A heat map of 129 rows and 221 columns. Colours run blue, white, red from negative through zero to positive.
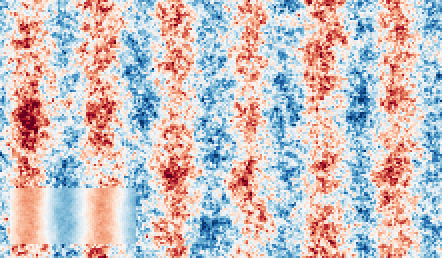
Calmest part: bottom left. Histogram: bell-shaped. Slope: none. Stripes: upright, repeating 6 times. Odd patch: calmer, in the bottom left.
